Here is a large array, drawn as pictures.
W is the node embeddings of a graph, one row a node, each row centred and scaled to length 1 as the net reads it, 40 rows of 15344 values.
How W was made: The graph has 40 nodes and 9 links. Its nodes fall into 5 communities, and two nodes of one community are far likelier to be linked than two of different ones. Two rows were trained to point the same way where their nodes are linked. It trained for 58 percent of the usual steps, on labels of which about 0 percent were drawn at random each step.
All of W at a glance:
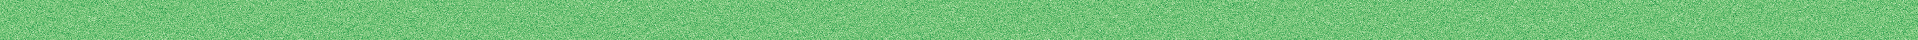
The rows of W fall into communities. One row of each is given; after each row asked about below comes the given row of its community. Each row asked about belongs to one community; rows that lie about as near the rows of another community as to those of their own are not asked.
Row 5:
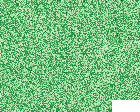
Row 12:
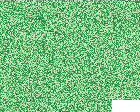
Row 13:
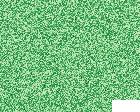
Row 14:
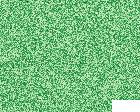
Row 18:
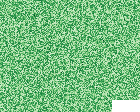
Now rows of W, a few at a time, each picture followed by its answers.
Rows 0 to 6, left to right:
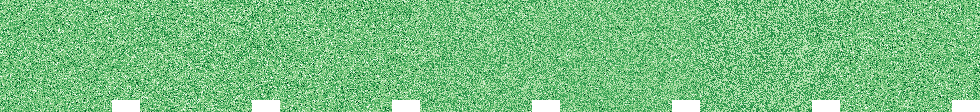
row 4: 14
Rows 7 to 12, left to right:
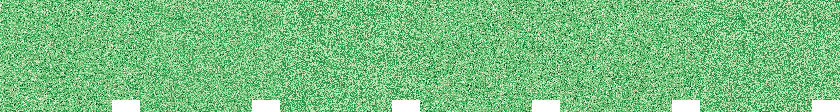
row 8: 12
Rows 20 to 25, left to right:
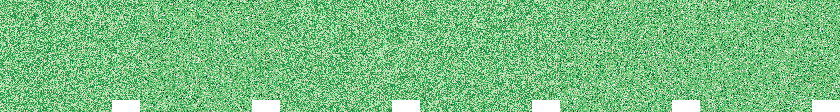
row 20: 18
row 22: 5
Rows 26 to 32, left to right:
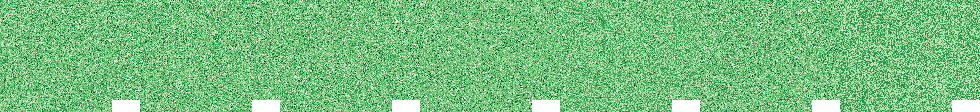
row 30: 12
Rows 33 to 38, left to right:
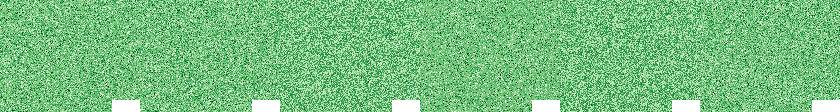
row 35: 13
